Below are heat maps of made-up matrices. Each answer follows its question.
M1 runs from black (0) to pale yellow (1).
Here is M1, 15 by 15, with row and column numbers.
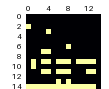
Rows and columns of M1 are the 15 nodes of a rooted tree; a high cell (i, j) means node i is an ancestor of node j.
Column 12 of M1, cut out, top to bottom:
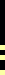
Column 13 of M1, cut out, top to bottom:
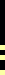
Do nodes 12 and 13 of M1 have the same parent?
yes
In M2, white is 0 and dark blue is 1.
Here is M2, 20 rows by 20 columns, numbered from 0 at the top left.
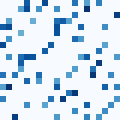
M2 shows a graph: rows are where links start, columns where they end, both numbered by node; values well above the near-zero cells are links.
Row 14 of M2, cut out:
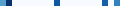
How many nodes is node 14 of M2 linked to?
5
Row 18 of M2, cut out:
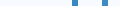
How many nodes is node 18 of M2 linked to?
2
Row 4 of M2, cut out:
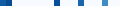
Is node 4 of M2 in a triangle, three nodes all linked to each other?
yes
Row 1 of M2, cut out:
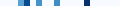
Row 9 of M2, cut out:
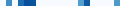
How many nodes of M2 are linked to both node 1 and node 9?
3
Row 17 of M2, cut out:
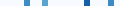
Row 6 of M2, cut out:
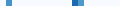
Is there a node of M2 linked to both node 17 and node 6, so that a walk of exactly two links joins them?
no
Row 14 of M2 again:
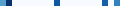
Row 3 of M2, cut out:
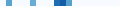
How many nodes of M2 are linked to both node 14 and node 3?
2
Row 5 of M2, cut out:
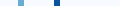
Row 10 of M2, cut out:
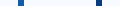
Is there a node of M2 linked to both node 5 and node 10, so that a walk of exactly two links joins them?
yes
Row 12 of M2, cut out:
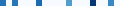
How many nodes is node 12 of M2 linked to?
6
